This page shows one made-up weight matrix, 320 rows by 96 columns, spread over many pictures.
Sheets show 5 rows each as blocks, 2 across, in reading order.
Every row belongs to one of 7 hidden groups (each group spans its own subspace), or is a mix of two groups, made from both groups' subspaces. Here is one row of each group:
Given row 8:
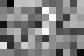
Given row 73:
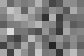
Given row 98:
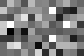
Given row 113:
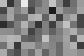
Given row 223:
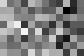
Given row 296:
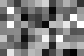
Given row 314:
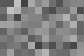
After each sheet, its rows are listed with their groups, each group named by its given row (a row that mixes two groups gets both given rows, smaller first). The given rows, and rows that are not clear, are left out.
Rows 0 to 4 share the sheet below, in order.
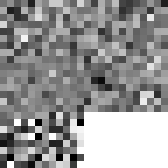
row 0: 73
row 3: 223
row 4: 8
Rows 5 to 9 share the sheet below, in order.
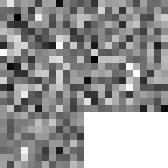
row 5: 223
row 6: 8
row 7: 73
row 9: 296
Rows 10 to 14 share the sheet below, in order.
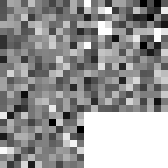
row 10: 314
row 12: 296
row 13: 8
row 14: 113
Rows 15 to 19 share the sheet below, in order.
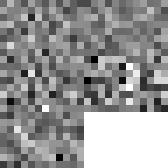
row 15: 98
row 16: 296
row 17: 98
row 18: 8
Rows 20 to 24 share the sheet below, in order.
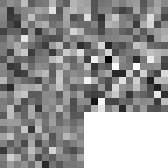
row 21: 296
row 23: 113
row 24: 98
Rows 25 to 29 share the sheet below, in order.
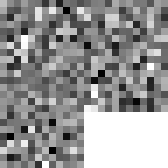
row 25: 98 and 296
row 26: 73 and 296
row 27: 314
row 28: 98 and 223
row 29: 98
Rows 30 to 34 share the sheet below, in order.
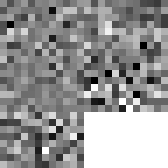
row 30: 98
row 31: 223
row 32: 113
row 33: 98
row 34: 113
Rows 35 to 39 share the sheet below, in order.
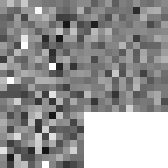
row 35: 296
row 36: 98
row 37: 98 and 113
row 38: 98
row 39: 98 and 113
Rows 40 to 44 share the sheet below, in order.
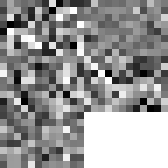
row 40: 98
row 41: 113
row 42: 296
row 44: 73
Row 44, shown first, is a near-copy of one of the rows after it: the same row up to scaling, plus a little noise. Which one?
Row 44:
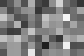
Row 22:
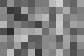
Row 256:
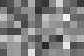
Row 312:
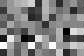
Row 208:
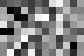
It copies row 256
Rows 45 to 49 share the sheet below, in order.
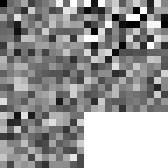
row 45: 223
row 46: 113
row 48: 113
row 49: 314
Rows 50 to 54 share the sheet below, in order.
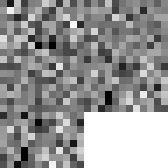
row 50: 314
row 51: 113
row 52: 113
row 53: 296
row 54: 296
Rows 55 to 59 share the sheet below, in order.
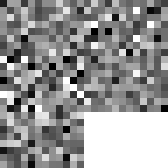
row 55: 296
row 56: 98
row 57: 113
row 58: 8
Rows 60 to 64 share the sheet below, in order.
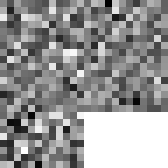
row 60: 296
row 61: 113
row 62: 113
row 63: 314
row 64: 73
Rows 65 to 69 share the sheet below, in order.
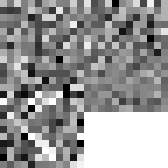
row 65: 113
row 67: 73
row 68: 314
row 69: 8 and 314
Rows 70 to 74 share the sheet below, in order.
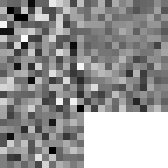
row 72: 8
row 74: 98
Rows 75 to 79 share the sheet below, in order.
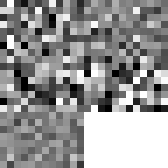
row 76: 98
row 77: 223
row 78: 296
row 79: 8
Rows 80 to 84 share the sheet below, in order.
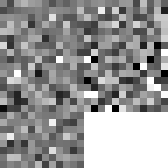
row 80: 8
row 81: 8
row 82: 223
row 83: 113
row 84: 98
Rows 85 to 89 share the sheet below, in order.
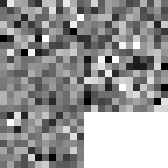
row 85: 113
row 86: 314
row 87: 314
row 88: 314
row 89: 314
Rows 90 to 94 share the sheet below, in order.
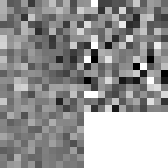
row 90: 314
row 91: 8
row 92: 223
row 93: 113
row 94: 113
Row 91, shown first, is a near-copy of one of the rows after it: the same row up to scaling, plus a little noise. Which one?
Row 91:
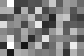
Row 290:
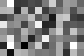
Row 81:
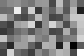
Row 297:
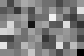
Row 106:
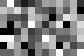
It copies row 290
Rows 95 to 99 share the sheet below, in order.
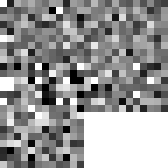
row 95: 113
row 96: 98
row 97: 8
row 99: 73
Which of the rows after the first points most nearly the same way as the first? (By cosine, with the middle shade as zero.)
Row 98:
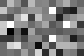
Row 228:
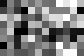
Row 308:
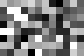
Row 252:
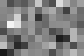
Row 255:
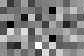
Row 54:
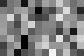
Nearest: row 308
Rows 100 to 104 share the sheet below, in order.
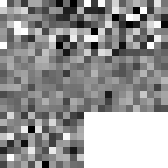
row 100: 223
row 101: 113
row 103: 296
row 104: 98
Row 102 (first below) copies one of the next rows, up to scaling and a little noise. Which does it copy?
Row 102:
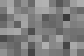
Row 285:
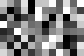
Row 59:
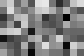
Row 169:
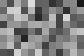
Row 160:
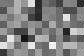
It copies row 59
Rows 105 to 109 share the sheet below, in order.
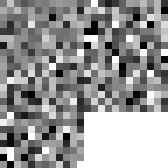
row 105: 8
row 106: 8
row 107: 98
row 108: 73
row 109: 8
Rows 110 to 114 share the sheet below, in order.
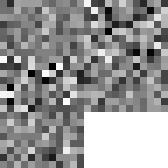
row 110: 8
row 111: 296
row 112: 113
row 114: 73
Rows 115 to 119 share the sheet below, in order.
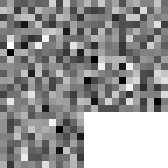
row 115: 8
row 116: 113
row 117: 98
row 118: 8
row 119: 98 and 296
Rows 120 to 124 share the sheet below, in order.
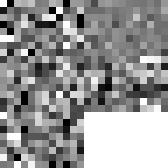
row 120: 113
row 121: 8
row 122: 296
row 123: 223
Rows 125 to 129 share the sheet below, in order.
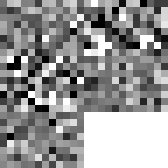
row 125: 113
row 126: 223
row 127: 314
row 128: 8
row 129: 98
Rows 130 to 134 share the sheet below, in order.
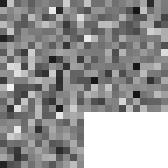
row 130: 113
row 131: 8 and 113
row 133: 98
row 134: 223
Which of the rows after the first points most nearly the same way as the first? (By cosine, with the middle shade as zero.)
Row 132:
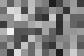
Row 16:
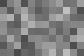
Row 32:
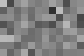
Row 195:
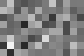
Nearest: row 32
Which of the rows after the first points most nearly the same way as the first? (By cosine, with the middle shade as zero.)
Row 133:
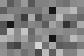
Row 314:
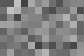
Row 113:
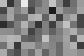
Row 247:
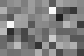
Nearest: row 113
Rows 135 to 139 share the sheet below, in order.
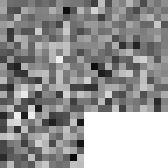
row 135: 98
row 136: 314
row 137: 73
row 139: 314
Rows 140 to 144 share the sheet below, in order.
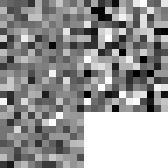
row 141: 73
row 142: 8
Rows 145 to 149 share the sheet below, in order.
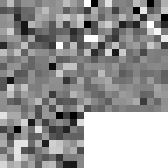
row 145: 223
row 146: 113
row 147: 98
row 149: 223
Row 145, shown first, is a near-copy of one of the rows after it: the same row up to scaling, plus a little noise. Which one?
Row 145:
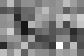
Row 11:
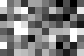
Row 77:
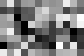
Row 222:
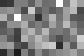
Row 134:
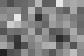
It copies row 77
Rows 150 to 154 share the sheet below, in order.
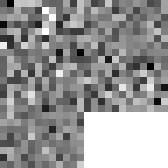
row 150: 8
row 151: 113
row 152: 98
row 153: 98 and 314
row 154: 8
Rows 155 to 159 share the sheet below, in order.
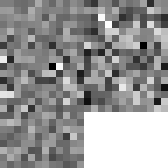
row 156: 223
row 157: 113
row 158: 314
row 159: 8 and 314
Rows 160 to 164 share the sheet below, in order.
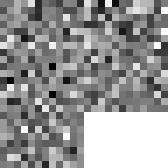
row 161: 314
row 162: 98
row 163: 113
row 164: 98 and 296
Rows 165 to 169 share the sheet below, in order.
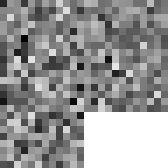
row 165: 296
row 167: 314
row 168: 113
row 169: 73
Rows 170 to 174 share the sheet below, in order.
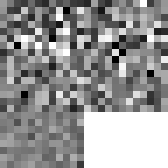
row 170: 98
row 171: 73
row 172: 296
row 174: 8
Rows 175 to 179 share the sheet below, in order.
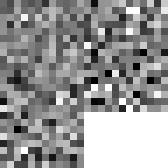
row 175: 296
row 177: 223
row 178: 98
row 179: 73 and 314
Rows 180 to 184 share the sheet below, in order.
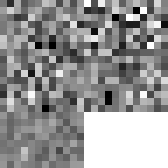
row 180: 314
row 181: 113
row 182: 98
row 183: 296
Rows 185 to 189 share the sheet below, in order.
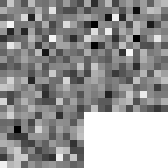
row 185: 98
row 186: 98
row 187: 8
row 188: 296
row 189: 223
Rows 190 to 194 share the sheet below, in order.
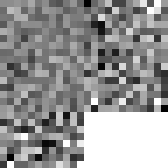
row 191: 223
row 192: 73
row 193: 8
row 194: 8
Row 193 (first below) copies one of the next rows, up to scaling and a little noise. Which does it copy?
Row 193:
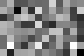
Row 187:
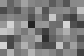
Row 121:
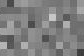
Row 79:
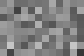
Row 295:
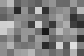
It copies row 79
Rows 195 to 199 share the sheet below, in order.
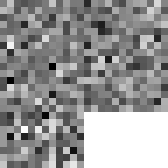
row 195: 8
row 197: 98
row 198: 314
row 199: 296
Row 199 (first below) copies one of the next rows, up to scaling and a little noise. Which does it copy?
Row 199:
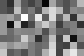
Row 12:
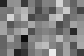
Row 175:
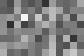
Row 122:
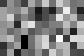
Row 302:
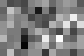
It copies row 175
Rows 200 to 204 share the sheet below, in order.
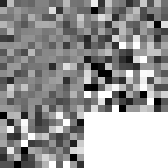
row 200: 113
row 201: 314
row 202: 98
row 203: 73
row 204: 296
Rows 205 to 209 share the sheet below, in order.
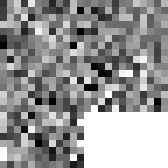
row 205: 314
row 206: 73
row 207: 314
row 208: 73
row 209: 314
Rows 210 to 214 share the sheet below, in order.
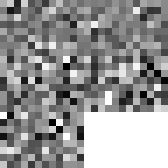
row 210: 314
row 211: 98
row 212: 8 and 223
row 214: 113
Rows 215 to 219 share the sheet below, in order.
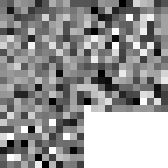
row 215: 73
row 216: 73
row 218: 223
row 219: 98
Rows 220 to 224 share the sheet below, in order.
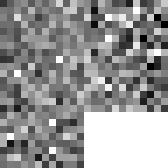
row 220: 223
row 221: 296
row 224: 98
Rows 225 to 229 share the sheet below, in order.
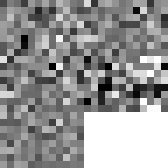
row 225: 296
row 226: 113
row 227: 113
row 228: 223
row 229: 113
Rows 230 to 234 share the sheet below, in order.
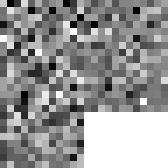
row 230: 113
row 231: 98
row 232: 296
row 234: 314
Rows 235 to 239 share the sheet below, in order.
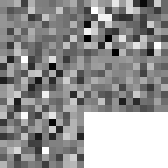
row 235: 113
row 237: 113
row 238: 98
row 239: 113
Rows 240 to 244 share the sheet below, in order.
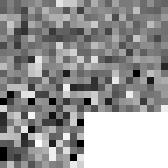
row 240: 223
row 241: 98
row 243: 8
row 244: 314
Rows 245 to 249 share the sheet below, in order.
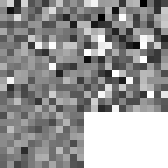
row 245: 314
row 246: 223
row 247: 98
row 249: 296
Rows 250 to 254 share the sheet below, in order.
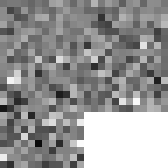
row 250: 73
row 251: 223
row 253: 314
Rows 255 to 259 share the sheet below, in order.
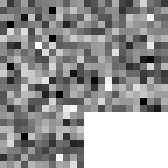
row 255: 98
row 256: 73
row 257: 296
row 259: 223
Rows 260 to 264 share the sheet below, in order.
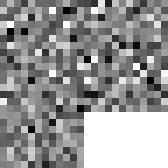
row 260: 98
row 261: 314
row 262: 8
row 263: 113
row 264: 98 and 113
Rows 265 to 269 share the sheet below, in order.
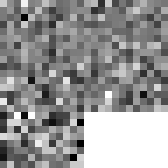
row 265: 113 and 296
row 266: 314
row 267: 8
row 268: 296
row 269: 314
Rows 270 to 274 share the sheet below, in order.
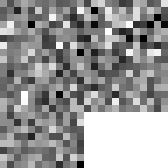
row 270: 8
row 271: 296
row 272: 296
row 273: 73
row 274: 8
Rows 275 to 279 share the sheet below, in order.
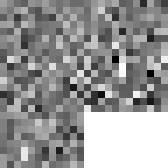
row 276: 73 and 98
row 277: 113
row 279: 296
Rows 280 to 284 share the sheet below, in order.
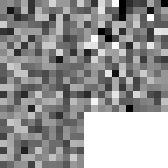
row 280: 73
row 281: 73
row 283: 98
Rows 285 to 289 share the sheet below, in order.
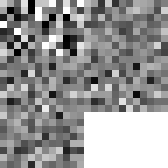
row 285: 73
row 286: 314
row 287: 98
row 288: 98
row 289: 73
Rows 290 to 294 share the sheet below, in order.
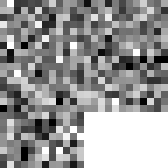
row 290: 8
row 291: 296
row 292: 223
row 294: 296
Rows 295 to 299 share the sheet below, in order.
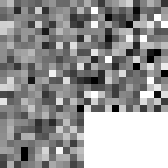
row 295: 8
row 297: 8
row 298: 113 and 223
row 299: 296
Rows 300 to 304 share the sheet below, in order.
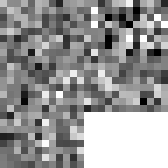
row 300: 73
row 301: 296
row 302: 296
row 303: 223
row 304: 8
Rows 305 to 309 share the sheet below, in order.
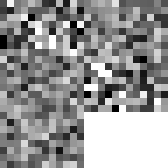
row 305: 314
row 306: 73 and 296
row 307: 296
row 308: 73
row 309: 296
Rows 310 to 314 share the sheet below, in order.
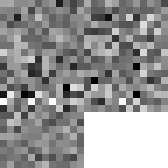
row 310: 223
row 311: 73 and 296
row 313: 98
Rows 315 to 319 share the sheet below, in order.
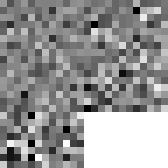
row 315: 98
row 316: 98
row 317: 296
